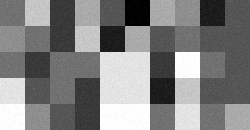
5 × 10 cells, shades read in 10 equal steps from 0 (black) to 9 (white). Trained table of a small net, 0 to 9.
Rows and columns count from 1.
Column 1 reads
4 5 4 8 9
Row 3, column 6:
8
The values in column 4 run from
2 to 7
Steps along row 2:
down down up down up down up down same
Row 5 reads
9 5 3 2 9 9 4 8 4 6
